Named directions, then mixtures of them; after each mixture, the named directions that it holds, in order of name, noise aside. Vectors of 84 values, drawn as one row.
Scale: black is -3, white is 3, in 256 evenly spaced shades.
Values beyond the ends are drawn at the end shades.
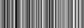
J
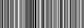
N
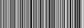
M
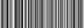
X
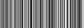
M, X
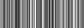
J, N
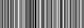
N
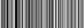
J, X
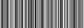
N, X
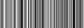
J, X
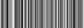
X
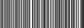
M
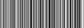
M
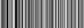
J, X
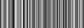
X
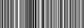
N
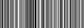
N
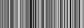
M, N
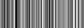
J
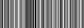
N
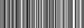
J, X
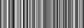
X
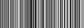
M, N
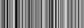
J, X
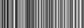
J, N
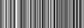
J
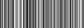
N, X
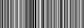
N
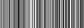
M, N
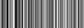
J, X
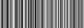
N, X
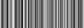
X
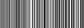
M, N
